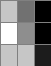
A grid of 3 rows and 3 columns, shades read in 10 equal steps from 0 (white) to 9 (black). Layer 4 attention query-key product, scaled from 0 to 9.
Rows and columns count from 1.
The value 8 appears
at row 3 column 3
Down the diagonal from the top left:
2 4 8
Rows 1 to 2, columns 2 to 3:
5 9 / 4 9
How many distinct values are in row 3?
2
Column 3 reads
9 9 8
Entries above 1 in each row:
3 2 3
